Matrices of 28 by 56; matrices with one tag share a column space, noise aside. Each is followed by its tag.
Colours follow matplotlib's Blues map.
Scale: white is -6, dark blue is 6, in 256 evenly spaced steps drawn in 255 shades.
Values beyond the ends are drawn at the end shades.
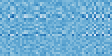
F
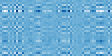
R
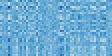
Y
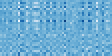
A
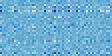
R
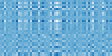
A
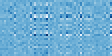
F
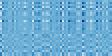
A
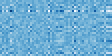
R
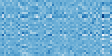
F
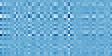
F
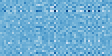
R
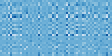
F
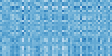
Y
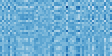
Y
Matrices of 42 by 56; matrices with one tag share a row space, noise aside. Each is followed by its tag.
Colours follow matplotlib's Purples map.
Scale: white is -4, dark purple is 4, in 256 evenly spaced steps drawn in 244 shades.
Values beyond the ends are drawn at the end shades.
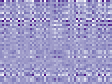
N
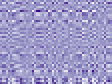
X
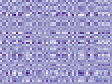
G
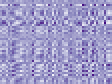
X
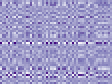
G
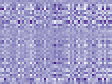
N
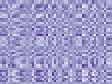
X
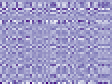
G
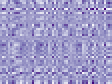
X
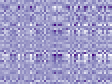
N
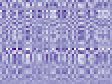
G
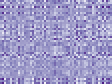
N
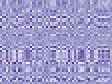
G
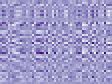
X
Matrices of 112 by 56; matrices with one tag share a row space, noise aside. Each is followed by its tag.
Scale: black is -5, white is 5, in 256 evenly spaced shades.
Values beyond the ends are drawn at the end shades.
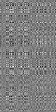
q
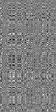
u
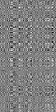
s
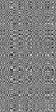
s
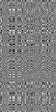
u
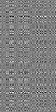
q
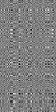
s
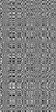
u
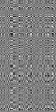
s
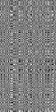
s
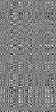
s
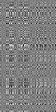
q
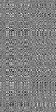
q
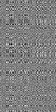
q
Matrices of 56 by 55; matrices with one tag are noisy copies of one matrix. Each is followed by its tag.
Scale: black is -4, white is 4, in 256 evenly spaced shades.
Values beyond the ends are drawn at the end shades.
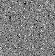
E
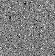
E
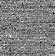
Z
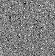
E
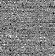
Z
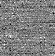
Z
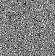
E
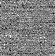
Z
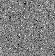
E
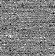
Z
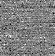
Z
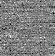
Z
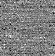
Z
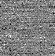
Z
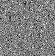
E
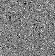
E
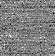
Z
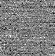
Z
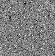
E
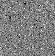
E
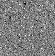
E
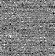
Z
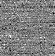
Z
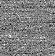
Z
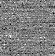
Z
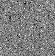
E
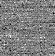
Z
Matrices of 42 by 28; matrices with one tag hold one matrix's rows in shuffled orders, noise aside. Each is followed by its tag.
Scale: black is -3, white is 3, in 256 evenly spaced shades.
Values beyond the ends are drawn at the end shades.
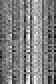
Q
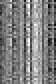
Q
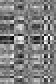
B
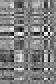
B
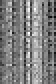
Q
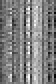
Q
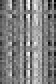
Q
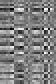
B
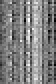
Q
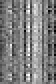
Q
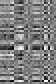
B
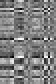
B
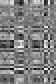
B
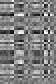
B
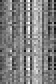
Q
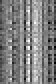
Q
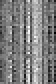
Q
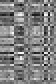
B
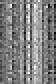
Q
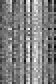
Q
